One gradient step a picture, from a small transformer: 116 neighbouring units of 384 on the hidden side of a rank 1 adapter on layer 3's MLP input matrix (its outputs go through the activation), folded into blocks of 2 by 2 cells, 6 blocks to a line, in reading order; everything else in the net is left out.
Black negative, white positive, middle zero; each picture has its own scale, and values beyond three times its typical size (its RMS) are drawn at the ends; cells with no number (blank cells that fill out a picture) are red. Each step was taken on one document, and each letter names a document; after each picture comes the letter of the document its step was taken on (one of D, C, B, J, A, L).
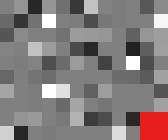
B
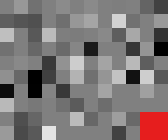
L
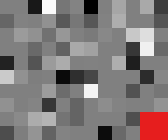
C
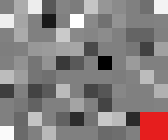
B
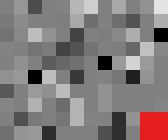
L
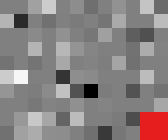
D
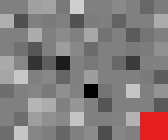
D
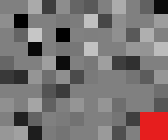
C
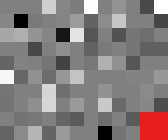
C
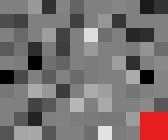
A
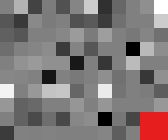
B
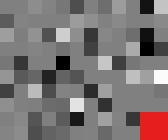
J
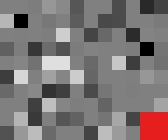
A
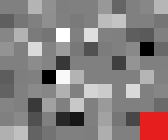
J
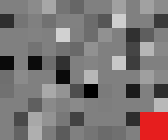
D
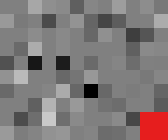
D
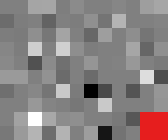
D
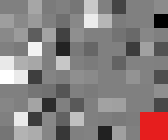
C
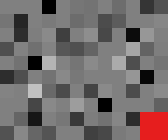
A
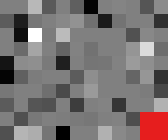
C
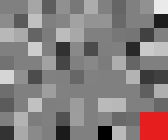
C
